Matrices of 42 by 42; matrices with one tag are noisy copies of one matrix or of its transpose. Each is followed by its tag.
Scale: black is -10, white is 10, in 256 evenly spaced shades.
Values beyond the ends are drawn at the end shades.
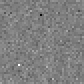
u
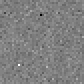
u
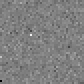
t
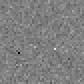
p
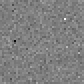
u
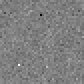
u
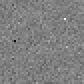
u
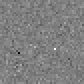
p
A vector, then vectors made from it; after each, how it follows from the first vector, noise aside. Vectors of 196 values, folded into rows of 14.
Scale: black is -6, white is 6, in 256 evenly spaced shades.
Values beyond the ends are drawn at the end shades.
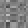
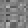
negated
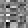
scaled up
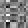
scaled up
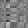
negated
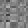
negated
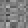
negated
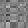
negated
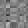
negated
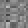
negated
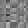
negated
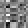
scaled up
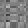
negated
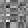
scaled up
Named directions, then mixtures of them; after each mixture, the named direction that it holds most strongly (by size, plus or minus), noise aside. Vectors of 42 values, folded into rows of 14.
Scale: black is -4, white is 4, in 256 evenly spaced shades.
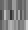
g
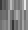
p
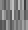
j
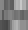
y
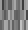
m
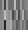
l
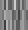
l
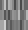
l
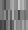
j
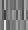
l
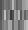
g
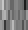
p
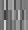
l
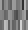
m
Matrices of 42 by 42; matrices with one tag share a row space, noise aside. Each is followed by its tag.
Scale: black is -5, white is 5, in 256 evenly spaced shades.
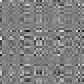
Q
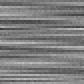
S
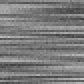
S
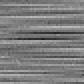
S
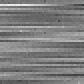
S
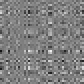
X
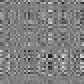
X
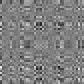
Q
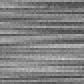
S
